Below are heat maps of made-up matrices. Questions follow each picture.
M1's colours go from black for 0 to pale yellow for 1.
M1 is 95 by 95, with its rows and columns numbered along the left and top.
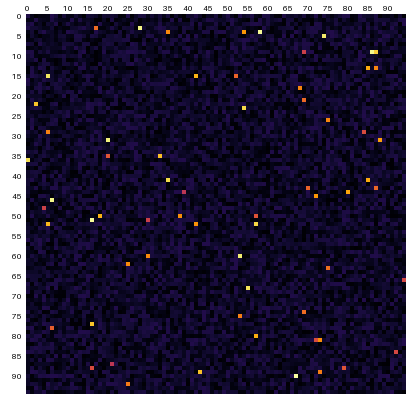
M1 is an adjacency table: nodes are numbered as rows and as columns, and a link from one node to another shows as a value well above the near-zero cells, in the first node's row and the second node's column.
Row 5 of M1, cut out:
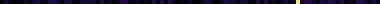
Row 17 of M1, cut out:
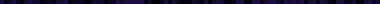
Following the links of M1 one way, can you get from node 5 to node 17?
no
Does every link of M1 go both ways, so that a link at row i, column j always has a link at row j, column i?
no
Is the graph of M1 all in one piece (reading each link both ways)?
no
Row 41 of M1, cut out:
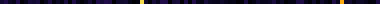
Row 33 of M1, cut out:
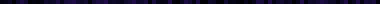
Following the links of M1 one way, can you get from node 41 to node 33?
yes
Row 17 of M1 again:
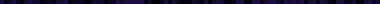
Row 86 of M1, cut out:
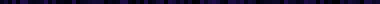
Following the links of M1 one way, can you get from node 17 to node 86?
no
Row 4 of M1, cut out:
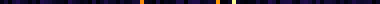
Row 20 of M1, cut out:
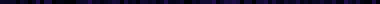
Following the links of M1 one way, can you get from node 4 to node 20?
yes
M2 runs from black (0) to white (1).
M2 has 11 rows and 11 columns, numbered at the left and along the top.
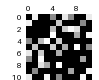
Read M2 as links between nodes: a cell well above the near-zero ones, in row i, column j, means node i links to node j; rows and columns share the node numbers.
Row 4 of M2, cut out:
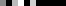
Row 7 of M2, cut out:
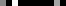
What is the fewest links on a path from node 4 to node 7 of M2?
2
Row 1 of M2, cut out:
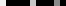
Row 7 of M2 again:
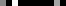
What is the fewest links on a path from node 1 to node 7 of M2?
2
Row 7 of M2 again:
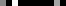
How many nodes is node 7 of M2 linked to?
3
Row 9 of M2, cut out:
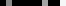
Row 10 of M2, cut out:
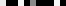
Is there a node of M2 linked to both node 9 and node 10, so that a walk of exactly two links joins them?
no
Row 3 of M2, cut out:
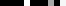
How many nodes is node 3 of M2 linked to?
3
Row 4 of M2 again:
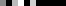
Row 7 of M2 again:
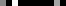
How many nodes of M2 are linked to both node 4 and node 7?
2
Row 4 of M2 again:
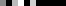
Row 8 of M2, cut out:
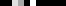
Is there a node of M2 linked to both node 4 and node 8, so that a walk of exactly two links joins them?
yes
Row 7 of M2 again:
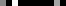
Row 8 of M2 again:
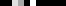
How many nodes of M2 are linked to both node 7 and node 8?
1
